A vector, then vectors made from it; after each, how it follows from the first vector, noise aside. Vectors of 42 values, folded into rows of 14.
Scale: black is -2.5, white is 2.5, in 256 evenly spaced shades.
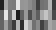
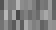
shrunk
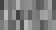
shrunk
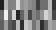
copied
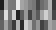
copied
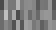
shrunk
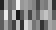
copied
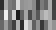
copied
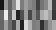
copied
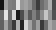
copied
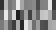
copied
